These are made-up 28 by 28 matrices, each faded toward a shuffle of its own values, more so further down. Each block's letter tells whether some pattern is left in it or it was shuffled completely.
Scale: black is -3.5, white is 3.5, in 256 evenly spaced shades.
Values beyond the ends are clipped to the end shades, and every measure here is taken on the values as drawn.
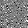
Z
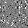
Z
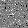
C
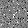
C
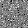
Z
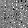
Z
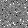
C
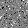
C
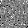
Z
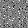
Z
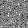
C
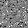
C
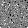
C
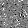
C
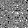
Z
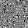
Z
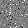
Z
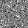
Z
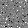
C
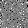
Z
